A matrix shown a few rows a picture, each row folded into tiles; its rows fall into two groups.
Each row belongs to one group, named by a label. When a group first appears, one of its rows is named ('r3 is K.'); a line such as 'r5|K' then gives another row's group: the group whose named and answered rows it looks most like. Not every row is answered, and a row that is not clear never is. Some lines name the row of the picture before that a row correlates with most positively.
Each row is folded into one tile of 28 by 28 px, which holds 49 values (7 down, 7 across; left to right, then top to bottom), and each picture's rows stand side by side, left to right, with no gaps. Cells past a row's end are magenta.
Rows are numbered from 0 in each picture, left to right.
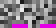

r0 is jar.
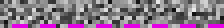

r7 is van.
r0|jar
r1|jar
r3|jar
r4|jar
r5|jar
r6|van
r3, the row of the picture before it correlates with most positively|1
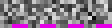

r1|jar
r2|jar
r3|jar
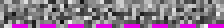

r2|jar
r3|jar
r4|van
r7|van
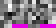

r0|van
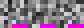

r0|jar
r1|van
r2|jar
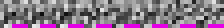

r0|van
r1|van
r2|van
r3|jar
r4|van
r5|van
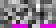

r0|jar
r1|van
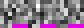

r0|jar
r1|van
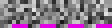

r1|jar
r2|jar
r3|van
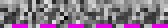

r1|jar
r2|jar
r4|van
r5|van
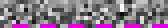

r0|jar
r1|van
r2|van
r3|jar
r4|van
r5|jar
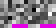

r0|jar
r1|van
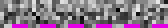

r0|van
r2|van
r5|jar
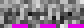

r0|van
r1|van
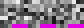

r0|jar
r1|van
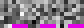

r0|van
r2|jar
